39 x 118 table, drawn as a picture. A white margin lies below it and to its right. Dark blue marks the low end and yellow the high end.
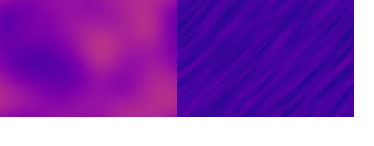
The table splits into one row of 2 panels. Panel 1,1: low, smooth. Panel 1,2: very low, slanting up to the right, faint in contrast.
